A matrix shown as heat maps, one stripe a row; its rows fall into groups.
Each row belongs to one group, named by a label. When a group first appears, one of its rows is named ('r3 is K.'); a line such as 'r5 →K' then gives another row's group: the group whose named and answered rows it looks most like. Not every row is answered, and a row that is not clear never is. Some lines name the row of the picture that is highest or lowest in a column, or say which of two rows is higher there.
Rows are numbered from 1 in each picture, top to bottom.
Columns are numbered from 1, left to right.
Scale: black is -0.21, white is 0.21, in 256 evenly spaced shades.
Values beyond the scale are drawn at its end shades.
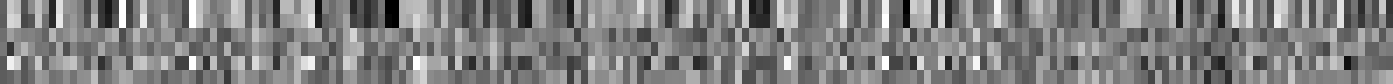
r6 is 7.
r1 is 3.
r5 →3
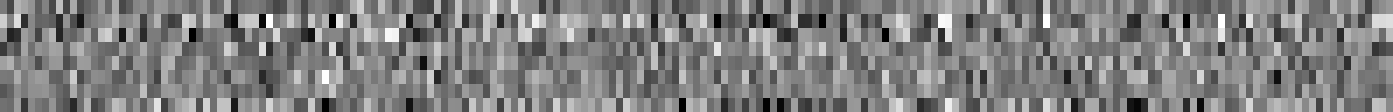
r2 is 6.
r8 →6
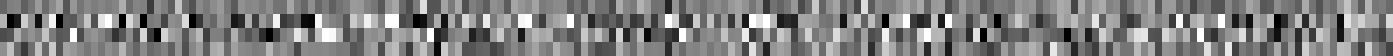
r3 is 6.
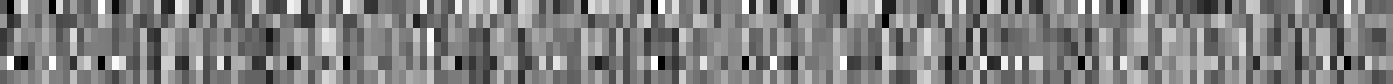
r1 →7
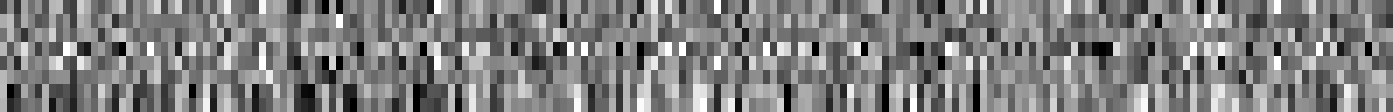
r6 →6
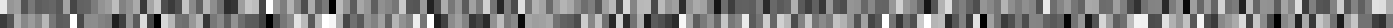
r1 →6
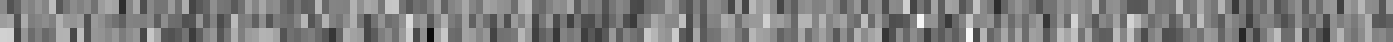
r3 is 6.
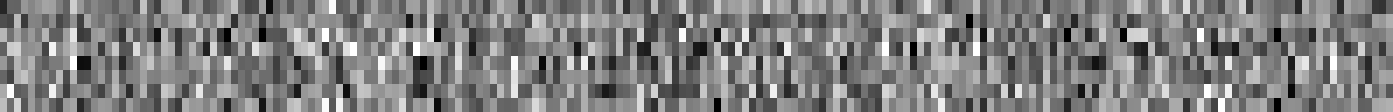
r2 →6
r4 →3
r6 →7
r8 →6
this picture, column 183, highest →7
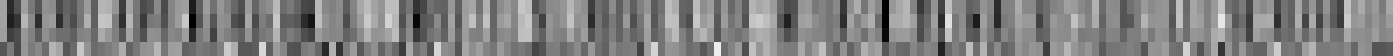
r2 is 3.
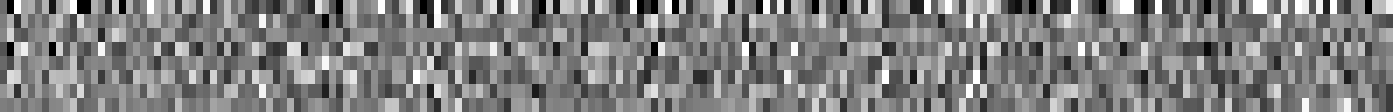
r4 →7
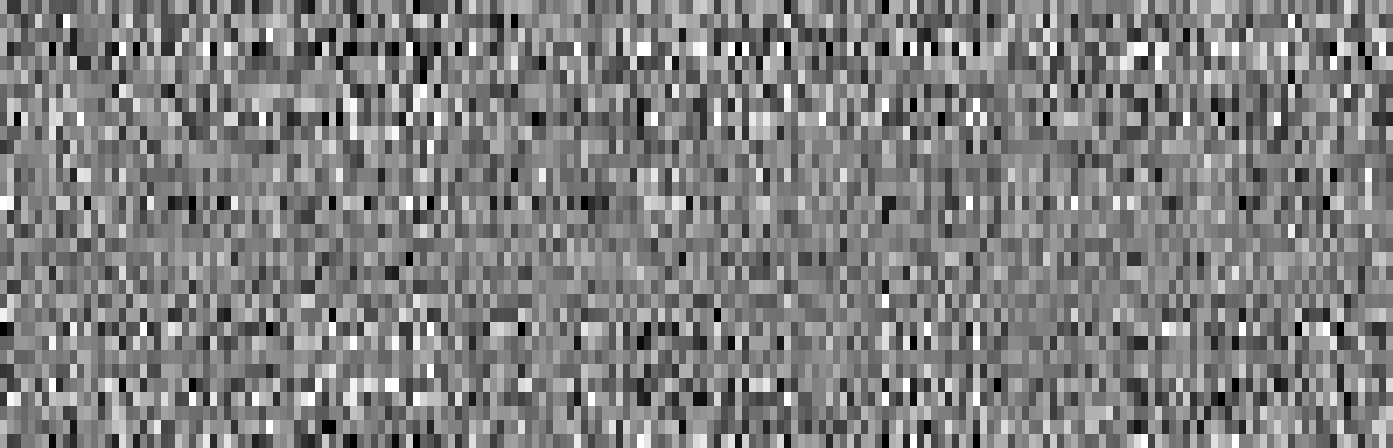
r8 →3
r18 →7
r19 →6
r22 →3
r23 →6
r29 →3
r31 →6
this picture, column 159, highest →30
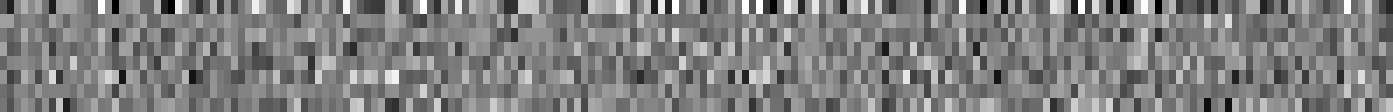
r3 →7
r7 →7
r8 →7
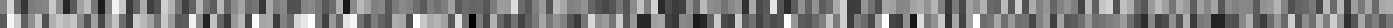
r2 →3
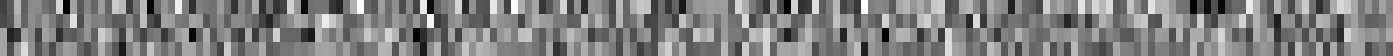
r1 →7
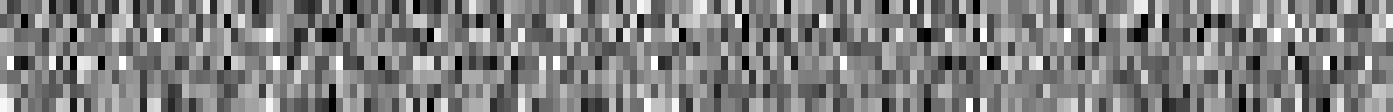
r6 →7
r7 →6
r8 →6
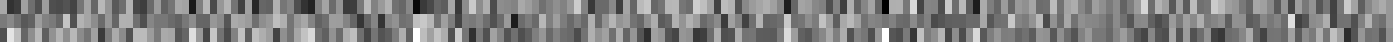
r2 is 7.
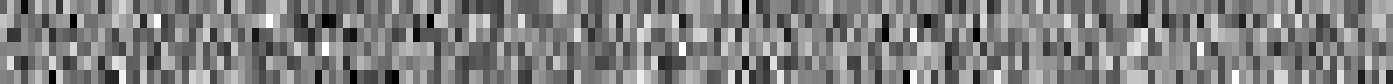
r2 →6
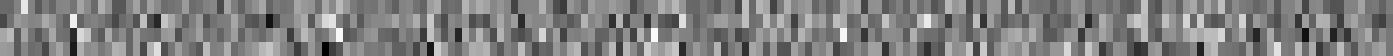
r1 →7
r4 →6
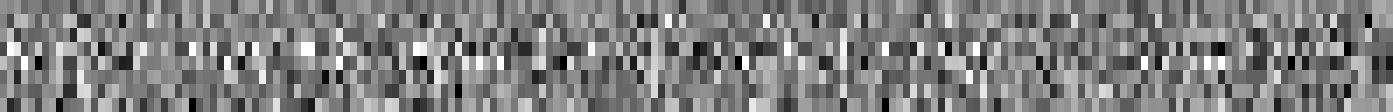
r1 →6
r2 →7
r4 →3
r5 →7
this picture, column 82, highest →5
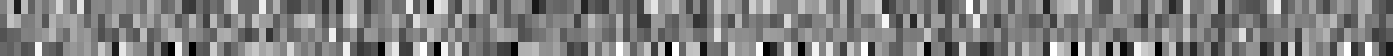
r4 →7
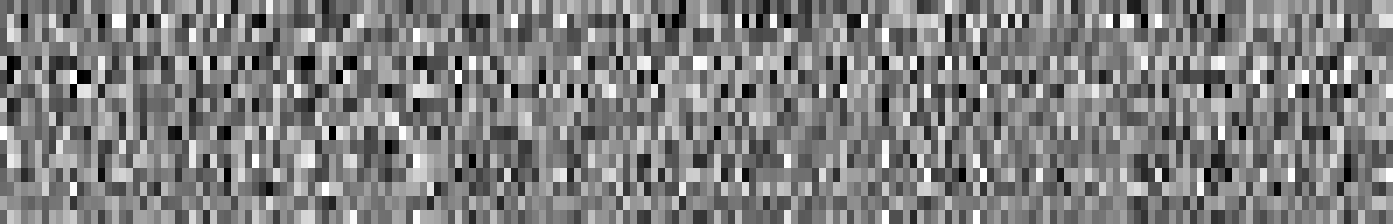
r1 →6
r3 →3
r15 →6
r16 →3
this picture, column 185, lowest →5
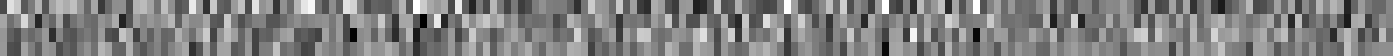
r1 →3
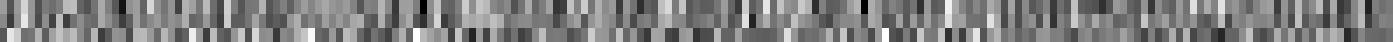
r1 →7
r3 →3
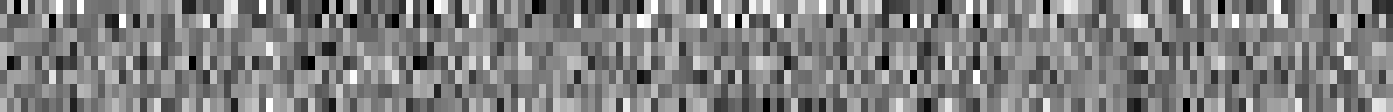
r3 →7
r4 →6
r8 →6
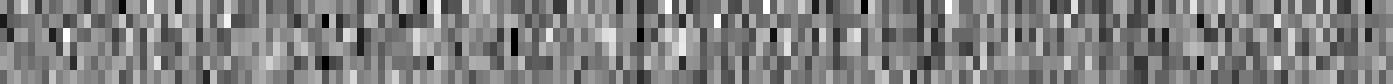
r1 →7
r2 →6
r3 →7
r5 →6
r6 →3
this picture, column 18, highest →2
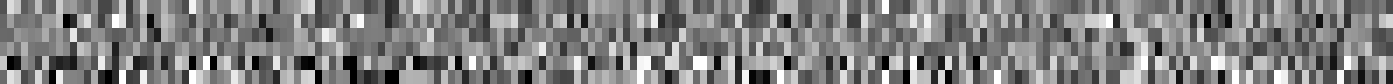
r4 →7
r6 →3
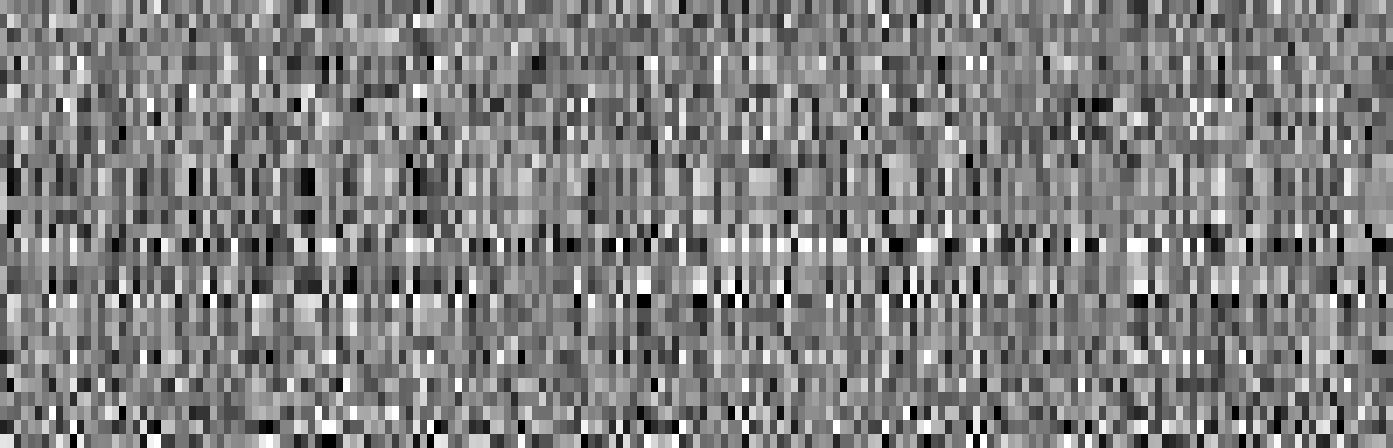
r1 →6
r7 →3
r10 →7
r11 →7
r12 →6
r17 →7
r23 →3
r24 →3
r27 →3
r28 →7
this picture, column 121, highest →18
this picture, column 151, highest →21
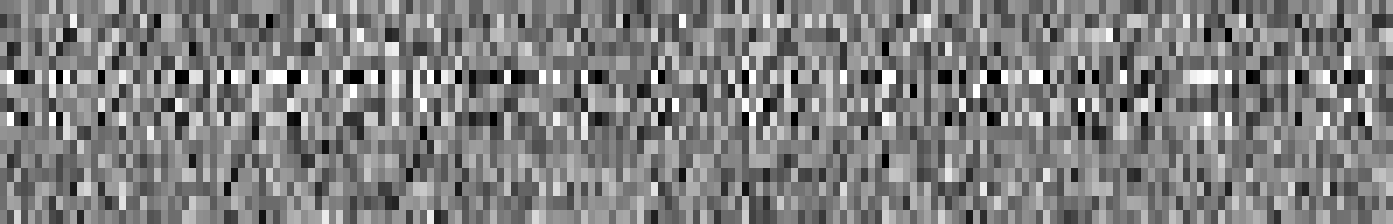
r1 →3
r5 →7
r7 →3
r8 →7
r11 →6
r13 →6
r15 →3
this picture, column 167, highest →2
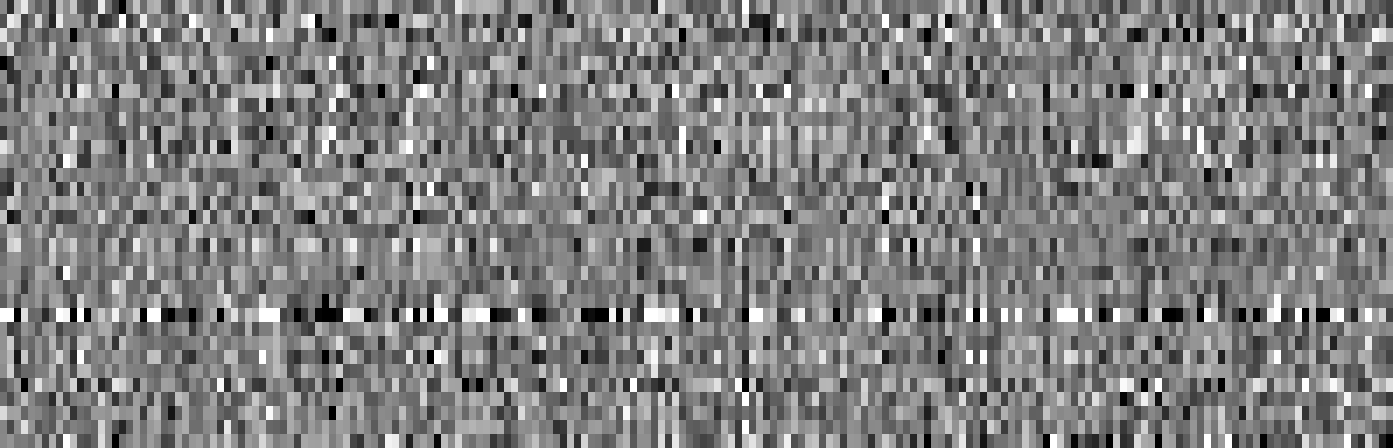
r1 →7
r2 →3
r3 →6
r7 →7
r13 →7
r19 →3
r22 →6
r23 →6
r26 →6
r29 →7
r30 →6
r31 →7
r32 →7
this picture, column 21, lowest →23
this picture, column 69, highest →23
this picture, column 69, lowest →28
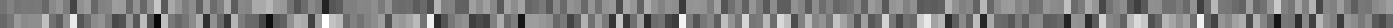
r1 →6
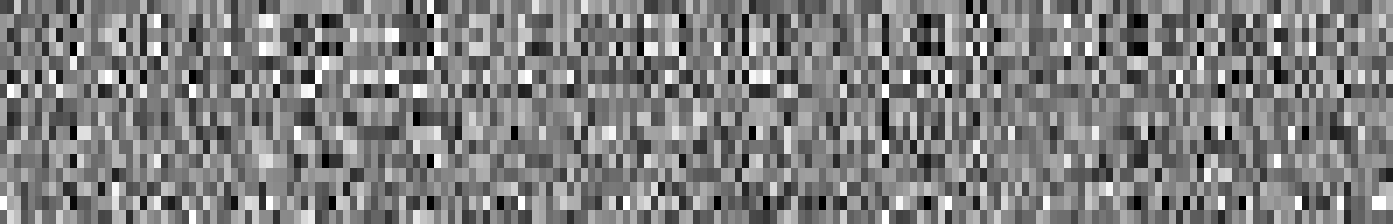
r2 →6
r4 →6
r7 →3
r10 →7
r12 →6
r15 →6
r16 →3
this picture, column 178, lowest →15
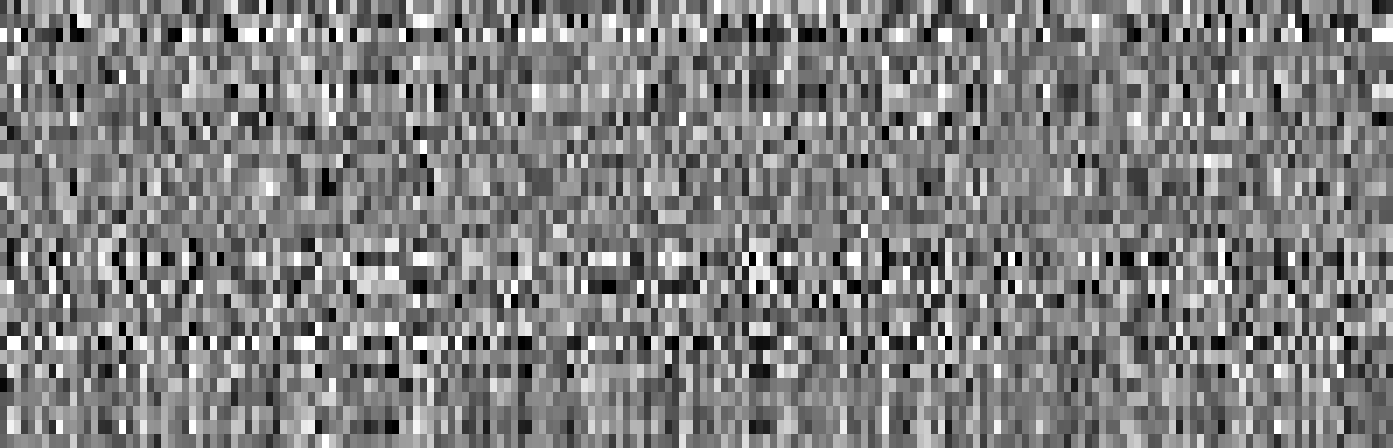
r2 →7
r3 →6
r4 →7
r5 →3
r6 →3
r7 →6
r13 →6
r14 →6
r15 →3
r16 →7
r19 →7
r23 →6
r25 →3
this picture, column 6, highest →25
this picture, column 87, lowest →21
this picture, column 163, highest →9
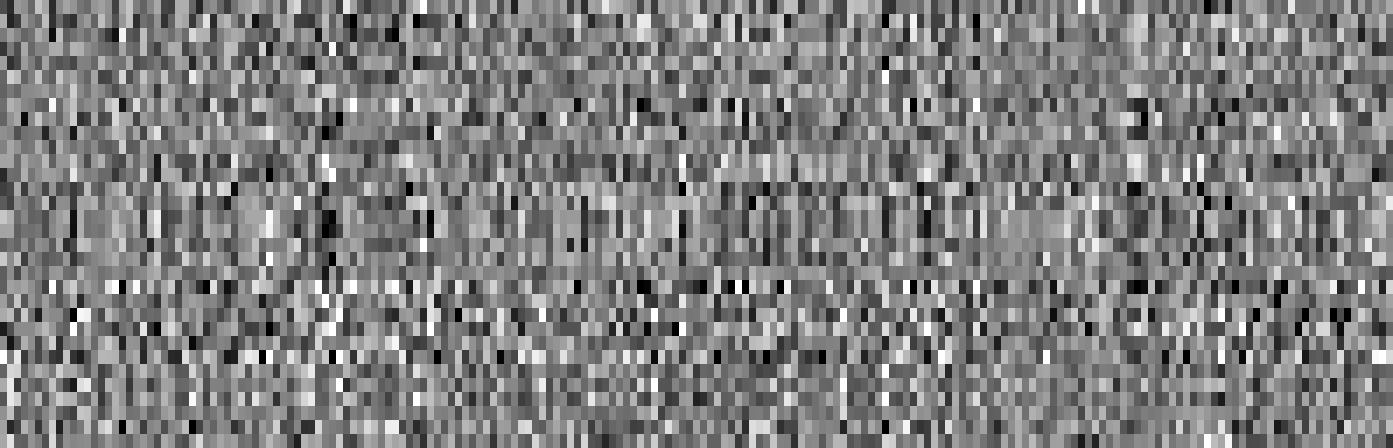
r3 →3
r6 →3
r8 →3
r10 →6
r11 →3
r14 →6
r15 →7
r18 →7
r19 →6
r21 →3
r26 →6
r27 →3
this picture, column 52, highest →26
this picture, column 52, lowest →24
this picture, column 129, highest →26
